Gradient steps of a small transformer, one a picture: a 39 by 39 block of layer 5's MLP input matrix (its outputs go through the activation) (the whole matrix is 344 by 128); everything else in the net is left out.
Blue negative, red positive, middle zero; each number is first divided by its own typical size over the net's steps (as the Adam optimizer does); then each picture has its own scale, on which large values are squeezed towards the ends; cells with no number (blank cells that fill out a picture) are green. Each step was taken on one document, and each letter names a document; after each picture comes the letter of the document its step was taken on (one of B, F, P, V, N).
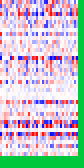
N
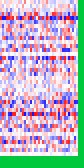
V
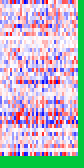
N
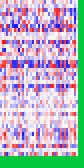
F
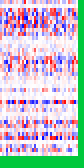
N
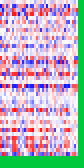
F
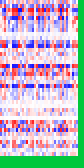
F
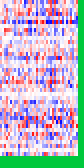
N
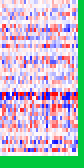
V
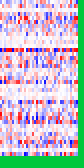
N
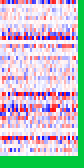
V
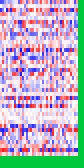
F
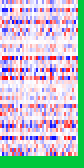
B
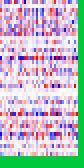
N
